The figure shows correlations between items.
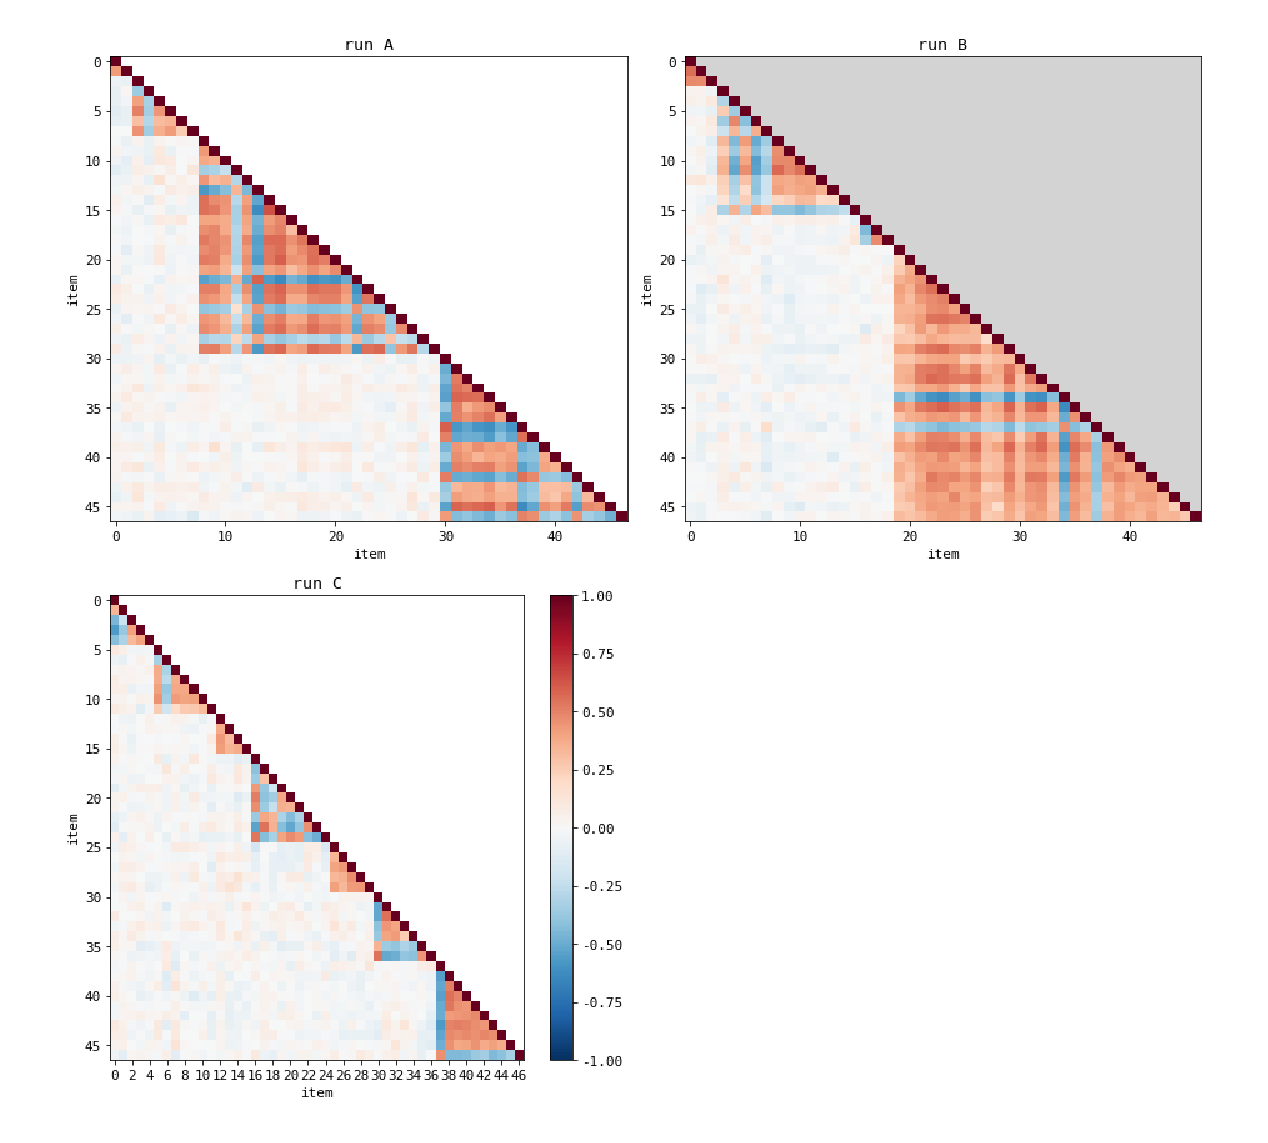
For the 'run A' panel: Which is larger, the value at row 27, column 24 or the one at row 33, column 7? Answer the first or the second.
the first
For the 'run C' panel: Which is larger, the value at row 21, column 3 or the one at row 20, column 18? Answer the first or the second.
the first
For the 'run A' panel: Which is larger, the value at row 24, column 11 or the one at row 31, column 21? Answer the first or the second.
the second
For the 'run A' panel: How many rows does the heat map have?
47
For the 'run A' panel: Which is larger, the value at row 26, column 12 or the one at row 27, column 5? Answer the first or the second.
the first
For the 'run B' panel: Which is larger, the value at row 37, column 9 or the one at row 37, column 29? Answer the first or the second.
the first
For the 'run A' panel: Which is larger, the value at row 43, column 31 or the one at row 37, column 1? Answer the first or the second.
the first
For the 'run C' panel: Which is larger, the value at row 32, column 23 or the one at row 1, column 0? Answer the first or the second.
the second
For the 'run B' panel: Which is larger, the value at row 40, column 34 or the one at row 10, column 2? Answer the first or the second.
the second
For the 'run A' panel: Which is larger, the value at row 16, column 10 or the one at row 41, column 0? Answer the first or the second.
the first
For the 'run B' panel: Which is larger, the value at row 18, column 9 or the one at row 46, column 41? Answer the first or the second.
the second
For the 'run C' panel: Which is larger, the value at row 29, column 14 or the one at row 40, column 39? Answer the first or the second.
the second
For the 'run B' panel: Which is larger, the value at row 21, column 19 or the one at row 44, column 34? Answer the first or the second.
the first
